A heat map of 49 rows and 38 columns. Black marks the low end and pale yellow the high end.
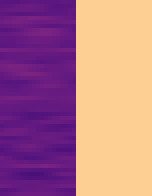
The table splits into one row of 2 panels. Panel 1,1: low, streaked across, faint in contrast. Panel 1,2: very high, flat.
